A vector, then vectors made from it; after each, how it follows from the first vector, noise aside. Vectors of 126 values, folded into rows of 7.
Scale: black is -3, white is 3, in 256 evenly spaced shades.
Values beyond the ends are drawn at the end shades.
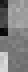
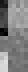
copied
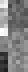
negated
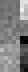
reversed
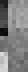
copied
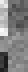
negated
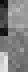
copied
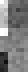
negated
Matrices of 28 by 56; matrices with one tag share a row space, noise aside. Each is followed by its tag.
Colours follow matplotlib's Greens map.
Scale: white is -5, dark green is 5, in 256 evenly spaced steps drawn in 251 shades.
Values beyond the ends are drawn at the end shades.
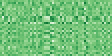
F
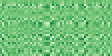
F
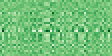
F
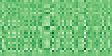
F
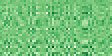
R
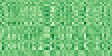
F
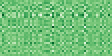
F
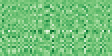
F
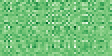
R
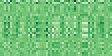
R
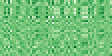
R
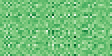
R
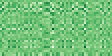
F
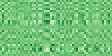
F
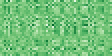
R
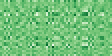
R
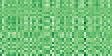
F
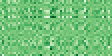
F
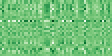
F
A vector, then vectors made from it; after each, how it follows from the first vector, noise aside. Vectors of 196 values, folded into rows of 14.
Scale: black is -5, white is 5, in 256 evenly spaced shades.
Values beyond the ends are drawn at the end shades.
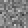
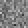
sign-scrambled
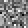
scaled up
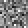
scaled up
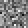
scaled up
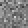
wrapped around
